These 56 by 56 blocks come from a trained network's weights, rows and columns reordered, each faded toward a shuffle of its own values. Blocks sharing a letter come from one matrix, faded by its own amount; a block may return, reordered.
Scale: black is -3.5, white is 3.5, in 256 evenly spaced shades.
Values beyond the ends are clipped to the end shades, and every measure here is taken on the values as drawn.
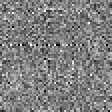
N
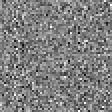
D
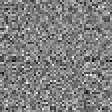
N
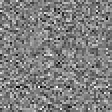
N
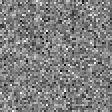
D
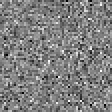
D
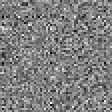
N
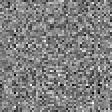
N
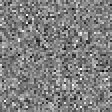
D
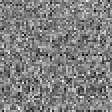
N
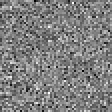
D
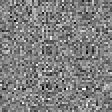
N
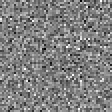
D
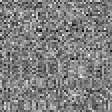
N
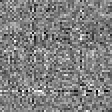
N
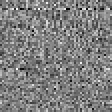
N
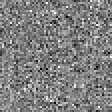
D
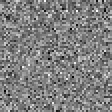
D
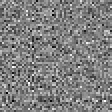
N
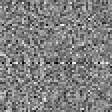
N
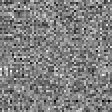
N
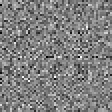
N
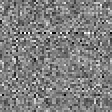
N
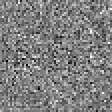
D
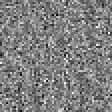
D
